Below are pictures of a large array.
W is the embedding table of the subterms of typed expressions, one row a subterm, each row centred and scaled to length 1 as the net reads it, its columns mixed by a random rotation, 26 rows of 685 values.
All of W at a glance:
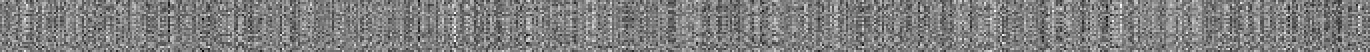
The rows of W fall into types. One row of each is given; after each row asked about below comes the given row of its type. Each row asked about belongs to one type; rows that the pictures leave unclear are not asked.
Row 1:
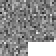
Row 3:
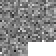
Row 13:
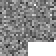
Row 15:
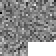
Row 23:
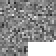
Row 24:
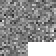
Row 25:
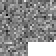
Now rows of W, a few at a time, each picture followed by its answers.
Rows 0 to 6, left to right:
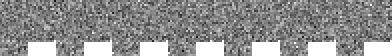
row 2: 15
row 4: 3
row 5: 1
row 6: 13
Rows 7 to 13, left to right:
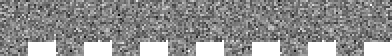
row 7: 23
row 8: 3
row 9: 25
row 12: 3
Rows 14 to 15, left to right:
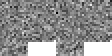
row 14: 23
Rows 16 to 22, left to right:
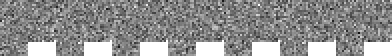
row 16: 24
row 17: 1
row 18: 24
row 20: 13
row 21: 1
